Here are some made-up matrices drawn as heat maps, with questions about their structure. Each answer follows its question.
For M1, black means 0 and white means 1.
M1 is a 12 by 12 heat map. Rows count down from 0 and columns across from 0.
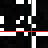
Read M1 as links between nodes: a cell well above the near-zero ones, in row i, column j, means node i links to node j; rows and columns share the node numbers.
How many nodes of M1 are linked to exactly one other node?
7
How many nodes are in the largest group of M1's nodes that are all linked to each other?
4
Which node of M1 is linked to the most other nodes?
node 8
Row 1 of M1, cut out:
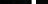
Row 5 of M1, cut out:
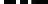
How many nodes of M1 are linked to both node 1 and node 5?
0
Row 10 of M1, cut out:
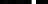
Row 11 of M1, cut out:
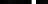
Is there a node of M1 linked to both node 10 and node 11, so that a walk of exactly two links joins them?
yes
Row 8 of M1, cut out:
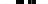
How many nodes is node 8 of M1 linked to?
8
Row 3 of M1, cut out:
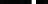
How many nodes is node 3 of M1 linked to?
1
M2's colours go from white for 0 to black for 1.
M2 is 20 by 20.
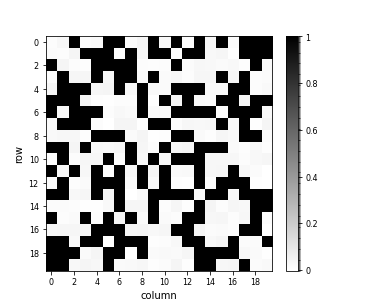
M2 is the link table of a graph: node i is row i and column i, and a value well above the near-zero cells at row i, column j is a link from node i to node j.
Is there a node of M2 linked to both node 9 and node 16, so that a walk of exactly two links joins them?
no
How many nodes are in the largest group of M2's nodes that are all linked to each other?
5
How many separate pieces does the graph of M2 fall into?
1
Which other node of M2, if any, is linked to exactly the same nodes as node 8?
node 16
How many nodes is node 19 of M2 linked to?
6
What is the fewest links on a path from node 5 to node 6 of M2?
2
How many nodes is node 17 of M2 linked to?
11
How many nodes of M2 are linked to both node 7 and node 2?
0
